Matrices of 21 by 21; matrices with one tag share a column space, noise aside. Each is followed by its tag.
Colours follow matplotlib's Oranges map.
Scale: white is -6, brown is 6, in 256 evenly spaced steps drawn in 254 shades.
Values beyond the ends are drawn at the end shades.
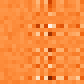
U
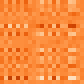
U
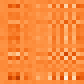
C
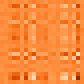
C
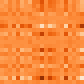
U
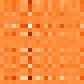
U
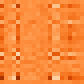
C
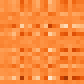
U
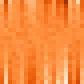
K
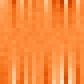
K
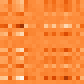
U
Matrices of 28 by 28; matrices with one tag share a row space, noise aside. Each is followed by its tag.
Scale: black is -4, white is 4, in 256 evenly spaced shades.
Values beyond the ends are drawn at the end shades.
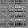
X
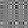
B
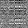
X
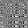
B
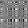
B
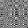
B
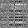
X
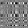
B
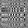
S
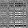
X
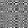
B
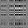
X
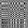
S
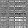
X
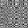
B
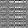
X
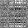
X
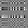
S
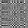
S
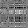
X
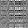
X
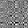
B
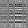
X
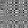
B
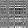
X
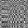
S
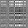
X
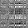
X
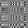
S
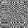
S
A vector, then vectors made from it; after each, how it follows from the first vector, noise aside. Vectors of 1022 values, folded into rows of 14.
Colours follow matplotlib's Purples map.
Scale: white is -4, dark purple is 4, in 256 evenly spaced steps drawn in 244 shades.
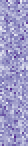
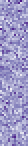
sign-scrambled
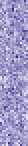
reversed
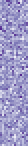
sign-scrambled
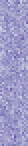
shrunk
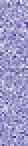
sign-scrambled
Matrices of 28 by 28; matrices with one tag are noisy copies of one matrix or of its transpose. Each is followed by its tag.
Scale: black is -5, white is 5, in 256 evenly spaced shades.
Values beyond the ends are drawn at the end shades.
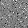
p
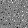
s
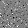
p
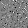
p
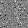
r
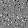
r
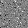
r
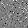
p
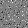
s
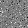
s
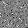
p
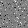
r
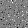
s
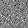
r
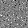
r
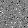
s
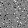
r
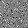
p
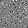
p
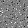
s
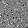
p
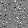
r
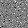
r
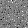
s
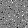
s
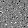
s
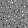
s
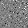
p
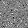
p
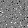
s
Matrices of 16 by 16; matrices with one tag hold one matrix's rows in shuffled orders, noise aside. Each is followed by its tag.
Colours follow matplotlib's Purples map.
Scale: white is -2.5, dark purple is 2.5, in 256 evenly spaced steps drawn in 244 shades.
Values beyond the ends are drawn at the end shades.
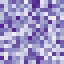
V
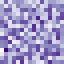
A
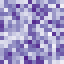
V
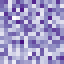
A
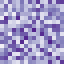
A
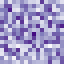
A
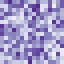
V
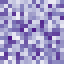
A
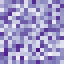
A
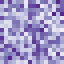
V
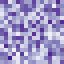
A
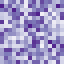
V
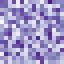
A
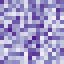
V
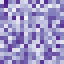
A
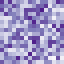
V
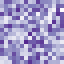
V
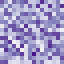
A
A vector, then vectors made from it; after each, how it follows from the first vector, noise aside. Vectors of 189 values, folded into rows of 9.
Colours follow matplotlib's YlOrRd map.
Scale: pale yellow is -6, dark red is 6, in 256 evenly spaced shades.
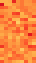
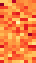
scaled up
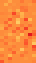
partly zeroed
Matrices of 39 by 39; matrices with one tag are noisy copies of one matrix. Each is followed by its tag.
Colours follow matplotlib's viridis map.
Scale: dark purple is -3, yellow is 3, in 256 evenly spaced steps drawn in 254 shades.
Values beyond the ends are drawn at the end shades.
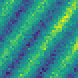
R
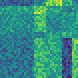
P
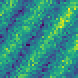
R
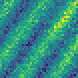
R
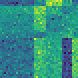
P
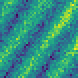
R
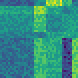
P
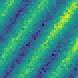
R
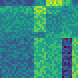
P
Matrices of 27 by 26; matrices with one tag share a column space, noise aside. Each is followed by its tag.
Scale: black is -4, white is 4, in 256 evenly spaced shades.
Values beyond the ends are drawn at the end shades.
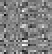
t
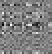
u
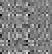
t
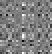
t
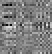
u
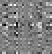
u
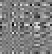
u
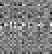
u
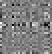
u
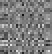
t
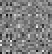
t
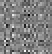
t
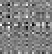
u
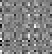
t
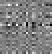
u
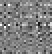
u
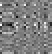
u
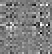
u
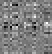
u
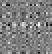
u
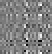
t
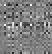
u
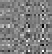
t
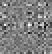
u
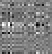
u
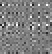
u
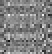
t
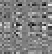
u
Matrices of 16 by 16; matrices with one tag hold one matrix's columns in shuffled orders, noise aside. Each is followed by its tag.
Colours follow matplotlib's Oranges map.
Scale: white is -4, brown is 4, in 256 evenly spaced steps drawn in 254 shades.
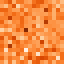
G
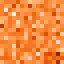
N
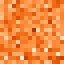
G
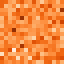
G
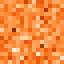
G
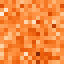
N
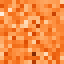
N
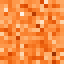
N
